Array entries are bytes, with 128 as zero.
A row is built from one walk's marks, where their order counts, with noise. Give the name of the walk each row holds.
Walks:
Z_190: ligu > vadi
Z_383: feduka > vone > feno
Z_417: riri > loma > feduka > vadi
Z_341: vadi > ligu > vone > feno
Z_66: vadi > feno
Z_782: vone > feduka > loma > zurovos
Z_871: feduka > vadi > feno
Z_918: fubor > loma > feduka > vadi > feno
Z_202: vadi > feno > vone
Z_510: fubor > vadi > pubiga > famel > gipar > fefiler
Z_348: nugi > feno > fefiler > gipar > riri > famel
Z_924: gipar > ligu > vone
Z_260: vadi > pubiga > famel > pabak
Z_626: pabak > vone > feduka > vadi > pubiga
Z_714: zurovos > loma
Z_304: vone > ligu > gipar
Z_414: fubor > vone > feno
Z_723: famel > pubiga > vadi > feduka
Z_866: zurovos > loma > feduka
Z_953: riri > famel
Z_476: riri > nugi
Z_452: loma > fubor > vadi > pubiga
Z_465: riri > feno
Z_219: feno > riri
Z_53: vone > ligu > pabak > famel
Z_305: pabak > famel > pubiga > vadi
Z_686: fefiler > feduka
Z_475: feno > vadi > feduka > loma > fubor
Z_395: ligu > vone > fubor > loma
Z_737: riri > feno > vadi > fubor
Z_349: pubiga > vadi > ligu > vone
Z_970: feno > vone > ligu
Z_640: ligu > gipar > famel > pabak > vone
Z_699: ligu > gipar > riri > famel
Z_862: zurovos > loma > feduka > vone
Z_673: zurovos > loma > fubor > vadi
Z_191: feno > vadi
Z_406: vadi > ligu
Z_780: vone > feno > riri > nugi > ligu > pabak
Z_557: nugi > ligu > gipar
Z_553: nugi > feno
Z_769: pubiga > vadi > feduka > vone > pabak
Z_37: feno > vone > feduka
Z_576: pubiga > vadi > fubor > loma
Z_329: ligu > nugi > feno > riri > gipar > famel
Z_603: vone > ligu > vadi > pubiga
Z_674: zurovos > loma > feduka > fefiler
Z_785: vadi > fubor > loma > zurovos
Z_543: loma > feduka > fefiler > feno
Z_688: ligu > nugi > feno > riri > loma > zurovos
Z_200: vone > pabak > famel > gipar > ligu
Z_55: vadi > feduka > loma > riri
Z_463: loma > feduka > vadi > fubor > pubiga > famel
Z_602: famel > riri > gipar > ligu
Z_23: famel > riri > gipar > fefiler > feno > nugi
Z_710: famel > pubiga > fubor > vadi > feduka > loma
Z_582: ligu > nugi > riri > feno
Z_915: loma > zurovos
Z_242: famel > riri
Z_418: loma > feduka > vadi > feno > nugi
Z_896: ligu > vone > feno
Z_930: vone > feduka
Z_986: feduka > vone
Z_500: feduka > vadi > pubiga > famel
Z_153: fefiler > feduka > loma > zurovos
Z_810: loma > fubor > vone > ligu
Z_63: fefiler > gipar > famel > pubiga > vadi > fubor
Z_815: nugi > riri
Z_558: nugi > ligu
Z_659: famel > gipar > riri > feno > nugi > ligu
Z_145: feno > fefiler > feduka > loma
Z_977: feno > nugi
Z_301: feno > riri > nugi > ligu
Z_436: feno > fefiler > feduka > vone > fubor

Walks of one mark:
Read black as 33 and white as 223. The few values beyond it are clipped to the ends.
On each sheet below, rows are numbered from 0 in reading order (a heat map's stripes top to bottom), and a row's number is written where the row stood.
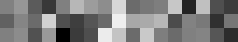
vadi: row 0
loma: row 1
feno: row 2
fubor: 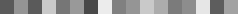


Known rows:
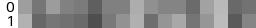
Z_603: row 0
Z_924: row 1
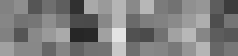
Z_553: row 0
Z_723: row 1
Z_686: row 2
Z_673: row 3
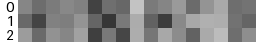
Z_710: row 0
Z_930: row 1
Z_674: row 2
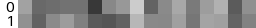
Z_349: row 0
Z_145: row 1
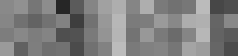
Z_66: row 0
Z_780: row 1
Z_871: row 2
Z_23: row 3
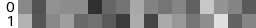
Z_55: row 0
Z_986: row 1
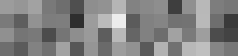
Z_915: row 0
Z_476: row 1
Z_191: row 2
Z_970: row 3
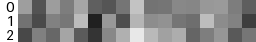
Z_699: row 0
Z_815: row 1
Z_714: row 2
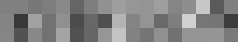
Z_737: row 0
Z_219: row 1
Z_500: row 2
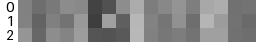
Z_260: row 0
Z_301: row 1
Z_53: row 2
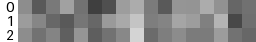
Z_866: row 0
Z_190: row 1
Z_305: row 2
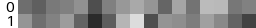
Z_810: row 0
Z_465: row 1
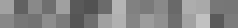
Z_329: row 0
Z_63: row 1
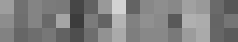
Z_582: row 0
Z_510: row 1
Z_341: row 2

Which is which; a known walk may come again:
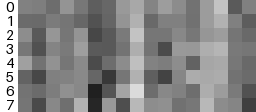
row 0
Z_63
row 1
Z_383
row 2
Z_348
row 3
Z_37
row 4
Z_688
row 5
Z_930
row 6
Z_543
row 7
Z_815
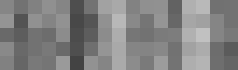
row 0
Z_475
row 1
Z_463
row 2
Z_769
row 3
Z_341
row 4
Z_659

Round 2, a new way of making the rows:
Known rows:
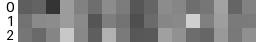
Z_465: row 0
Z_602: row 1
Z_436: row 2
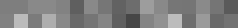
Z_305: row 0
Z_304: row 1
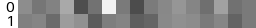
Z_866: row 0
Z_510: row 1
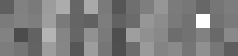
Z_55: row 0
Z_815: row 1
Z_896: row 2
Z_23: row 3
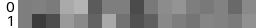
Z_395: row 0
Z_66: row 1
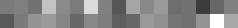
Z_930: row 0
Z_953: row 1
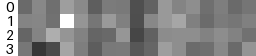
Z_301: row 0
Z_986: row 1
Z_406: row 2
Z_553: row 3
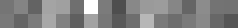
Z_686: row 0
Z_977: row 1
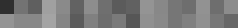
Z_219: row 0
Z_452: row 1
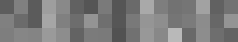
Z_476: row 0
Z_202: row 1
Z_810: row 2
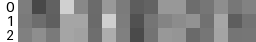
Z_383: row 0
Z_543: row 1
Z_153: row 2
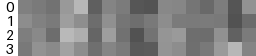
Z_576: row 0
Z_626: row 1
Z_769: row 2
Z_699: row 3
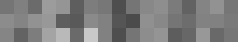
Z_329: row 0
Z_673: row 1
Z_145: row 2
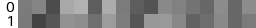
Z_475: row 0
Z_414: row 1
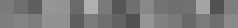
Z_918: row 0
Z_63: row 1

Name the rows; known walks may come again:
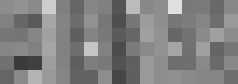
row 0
Z_924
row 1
Z_202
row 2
Z_348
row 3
Z_674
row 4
Z_553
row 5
Z_406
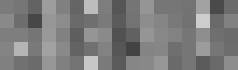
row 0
Z_418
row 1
Z_582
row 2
Z_659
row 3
Z_557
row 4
Z_37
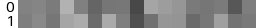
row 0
Z_349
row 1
Z_153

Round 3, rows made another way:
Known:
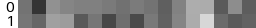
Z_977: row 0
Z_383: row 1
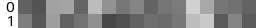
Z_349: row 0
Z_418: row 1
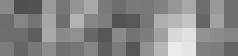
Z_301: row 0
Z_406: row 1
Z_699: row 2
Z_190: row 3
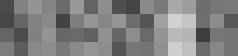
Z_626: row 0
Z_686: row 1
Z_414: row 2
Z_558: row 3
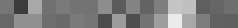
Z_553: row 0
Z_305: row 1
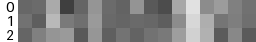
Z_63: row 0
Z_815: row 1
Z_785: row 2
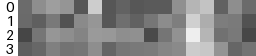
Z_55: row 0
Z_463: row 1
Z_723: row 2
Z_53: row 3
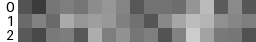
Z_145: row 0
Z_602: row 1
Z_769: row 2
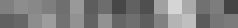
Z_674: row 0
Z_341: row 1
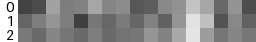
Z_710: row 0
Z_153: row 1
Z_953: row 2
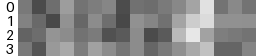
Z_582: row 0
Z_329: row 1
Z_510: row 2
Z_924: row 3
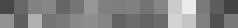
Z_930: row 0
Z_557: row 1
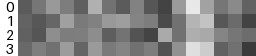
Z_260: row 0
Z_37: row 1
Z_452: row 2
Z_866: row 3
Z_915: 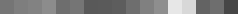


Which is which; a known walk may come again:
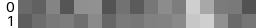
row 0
Z_463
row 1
Z_53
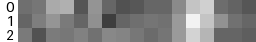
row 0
Z_986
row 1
Z_500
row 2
Z_191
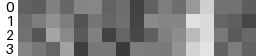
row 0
Z_543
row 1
Z_782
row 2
Z_871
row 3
Z_688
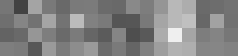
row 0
Z_465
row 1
Z_406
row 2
Z_510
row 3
Z_659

